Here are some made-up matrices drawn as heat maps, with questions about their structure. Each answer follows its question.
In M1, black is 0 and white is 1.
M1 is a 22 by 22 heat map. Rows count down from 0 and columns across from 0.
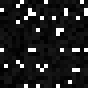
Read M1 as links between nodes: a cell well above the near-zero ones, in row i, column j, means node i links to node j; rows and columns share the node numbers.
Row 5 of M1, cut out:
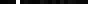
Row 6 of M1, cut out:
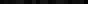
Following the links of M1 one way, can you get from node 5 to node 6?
yes
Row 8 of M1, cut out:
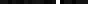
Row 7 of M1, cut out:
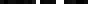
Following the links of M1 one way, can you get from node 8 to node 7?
no
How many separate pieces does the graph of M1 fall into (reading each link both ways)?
1
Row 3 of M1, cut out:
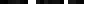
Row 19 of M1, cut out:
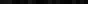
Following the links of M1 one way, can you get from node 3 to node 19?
yes
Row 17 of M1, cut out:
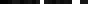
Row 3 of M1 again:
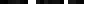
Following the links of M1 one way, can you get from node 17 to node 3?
no
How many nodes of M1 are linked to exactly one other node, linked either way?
1
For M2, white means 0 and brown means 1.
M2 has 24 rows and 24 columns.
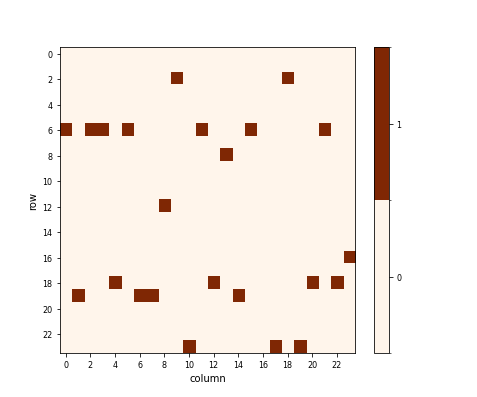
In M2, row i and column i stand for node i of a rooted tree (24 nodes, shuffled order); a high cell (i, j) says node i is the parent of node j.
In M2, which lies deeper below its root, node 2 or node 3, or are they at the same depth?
the same depth
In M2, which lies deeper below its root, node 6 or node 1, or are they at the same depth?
the same depth
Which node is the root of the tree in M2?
16
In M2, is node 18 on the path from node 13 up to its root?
yes
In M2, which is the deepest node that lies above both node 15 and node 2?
6
